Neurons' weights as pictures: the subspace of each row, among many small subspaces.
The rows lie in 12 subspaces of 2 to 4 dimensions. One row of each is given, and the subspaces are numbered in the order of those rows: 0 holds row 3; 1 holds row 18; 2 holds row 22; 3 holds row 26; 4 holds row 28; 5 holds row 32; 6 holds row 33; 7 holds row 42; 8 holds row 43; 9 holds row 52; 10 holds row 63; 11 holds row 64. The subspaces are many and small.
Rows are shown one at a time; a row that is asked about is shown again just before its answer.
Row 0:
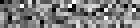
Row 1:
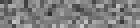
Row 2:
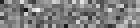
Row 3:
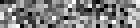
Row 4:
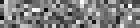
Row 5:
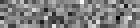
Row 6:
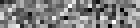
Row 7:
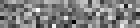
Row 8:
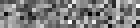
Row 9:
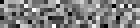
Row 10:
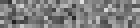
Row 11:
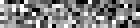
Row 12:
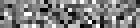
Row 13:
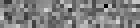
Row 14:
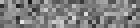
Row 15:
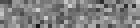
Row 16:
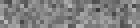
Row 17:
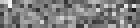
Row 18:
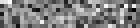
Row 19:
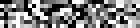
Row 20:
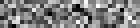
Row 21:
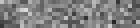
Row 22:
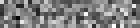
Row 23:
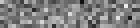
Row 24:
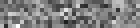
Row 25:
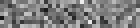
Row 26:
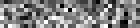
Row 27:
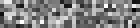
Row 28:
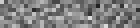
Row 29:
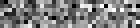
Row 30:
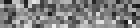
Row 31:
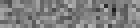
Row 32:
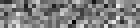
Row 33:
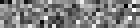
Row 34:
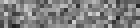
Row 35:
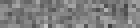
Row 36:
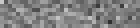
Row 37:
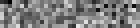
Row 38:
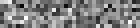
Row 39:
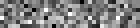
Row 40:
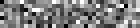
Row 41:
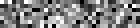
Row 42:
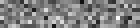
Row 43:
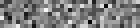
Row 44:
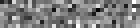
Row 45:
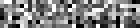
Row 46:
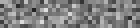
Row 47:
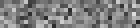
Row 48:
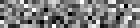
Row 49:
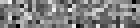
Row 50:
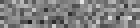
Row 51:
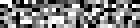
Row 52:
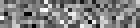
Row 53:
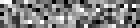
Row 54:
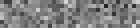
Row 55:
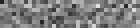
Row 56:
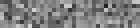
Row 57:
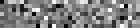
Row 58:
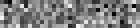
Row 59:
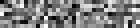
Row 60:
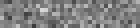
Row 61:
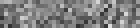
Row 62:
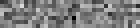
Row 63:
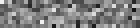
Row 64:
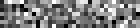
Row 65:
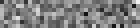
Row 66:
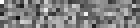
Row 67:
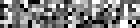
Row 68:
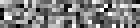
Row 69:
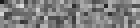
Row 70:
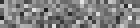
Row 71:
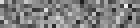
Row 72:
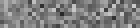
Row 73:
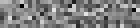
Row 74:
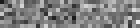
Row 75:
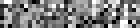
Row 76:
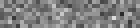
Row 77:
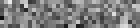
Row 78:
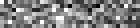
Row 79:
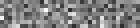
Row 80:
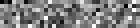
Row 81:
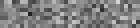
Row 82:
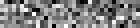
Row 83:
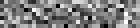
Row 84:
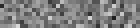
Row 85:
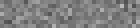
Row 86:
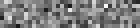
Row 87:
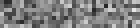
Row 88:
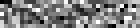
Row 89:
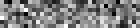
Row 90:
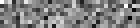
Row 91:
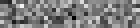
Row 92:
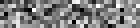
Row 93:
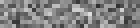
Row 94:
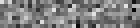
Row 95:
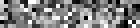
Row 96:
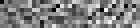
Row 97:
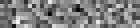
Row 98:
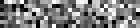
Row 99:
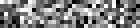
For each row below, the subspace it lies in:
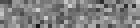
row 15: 0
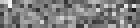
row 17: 1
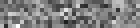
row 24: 5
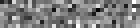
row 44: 10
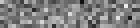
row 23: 7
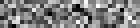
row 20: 5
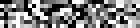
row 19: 5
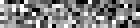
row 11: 11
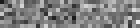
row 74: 2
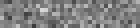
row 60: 9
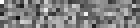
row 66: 2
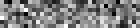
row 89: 0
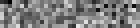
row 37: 1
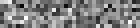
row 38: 9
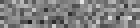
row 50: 7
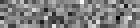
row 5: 7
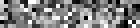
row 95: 3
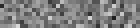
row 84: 4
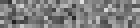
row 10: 9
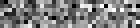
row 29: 2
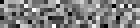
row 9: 10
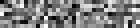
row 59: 2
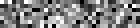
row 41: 6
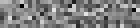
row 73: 4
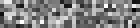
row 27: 8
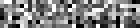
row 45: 10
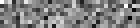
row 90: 6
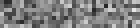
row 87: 8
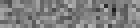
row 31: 11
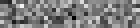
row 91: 9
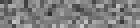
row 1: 5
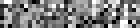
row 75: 3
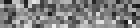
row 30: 5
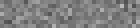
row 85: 3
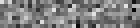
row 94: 10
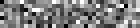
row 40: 0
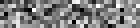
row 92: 5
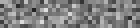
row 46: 8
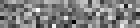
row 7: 0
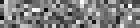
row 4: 6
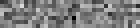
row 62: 2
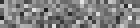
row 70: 6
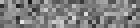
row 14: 8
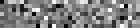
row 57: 11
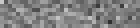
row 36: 4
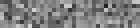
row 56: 8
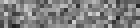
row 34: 5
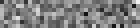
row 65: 2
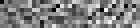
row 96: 4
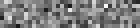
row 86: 8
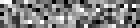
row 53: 1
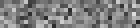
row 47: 3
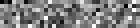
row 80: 6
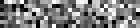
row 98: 11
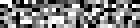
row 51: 7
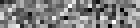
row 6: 0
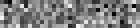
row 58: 1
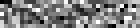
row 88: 1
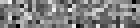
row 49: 10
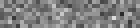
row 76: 4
